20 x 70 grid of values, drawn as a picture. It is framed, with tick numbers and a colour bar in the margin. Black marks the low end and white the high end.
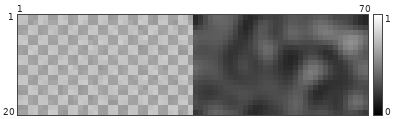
It is made of 1 by 2 panels. Panel 1,1: high, checkered. Panel 1,2: low, blotchy.
